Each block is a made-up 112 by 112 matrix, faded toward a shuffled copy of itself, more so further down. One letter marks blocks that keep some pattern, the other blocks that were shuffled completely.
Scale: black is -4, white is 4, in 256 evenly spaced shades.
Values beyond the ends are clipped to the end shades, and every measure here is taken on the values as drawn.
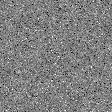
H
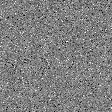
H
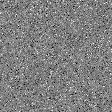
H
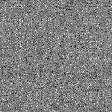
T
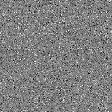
T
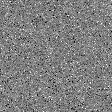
H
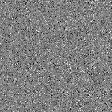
T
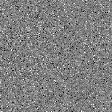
T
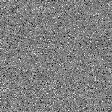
T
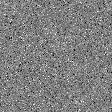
H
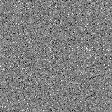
T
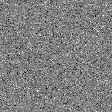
T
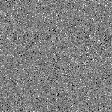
T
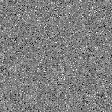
T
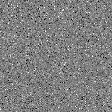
T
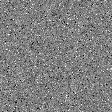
H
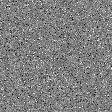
H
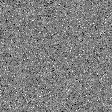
H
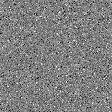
T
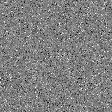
T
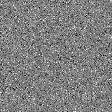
T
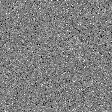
H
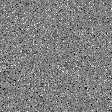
T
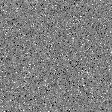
H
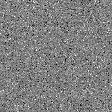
T
